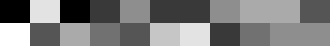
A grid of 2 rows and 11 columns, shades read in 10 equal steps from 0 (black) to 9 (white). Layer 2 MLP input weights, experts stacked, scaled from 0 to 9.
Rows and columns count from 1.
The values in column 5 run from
3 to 5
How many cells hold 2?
4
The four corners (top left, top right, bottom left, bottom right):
0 3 9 5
